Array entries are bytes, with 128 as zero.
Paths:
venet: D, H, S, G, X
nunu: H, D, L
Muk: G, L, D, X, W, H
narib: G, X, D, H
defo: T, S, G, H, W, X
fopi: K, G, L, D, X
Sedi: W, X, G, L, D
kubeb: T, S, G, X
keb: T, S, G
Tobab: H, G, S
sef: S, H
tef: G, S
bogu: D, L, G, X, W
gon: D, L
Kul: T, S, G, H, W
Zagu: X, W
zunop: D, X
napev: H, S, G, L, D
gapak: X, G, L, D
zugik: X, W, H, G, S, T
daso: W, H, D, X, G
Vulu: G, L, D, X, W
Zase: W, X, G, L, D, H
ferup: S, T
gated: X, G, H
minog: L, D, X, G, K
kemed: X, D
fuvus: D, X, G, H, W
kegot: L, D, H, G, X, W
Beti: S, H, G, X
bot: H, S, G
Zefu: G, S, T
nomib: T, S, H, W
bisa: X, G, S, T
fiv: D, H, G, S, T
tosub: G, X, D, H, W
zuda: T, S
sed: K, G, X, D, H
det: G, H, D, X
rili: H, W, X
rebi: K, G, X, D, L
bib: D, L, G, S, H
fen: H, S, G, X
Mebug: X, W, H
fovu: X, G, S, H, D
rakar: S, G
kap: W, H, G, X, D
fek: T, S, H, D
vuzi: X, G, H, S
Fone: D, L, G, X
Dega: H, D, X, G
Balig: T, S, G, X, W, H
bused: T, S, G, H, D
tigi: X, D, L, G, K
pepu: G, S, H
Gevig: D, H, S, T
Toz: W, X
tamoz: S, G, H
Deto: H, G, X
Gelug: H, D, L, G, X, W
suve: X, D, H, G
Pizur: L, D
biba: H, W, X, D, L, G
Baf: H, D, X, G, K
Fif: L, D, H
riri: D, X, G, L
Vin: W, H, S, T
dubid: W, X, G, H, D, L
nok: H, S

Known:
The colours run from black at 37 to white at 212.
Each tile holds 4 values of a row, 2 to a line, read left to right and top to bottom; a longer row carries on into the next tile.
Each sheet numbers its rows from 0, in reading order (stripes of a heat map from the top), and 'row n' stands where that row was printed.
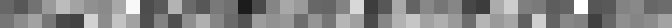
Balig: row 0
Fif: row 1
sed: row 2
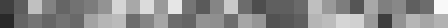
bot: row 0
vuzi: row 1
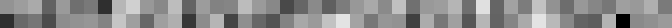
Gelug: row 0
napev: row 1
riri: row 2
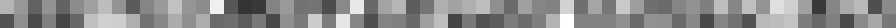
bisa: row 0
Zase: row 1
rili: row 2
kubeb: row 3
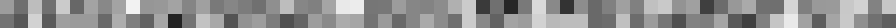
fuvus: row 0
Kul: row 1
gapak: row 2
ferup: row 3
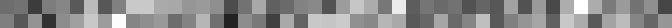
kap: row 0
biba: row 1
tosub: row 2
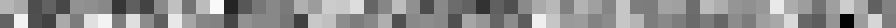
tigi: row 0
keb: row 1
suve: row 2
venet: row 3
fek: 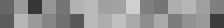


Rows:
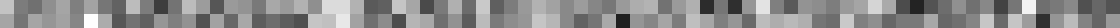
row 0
rebi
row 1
defo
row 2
gon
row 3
kemed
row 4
narib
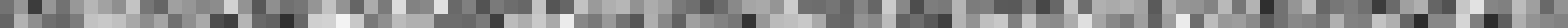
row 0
bused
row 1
zugik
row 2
Sedi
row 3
zuda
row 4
minog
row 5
fopi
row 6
sef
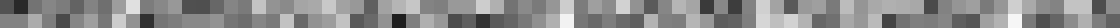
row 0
pepu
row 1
zunop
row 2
fen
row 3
fovu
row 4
Beti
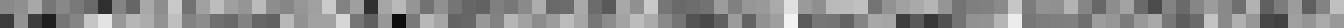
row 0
Baf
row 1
Fone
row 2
Pizur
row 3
Toz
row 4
Deto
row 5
gated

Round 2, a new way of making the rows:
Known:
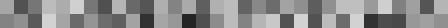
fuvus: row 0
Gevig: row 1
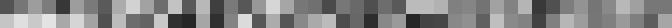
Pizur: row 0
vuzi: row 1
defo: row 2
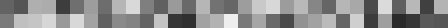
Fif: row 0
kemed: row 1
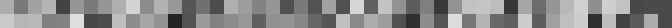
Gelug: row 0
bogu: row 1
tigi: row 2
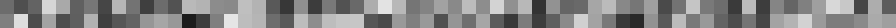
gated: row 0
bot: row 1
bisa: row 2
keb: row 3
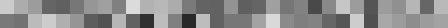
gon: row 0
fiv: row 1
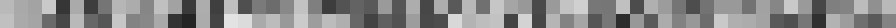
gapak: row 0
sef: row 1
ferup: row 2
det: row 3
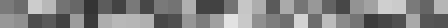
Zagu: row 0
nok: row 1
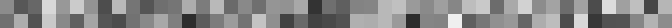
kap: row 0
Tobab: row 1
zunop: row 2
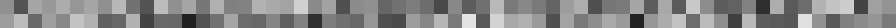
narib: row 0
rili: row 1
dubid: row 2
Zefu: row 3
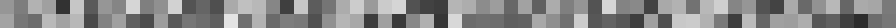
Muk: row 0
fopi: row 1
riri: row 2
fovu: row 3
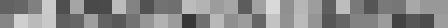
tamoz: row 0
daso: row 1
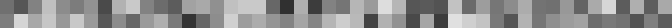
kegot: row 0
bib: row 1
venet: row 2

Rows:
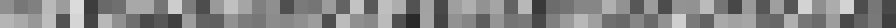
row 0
Vin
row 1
Fone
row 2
Balig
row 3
Vulu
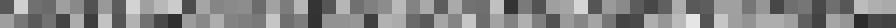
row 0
zuda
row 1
Kul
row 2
Zase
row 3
Beti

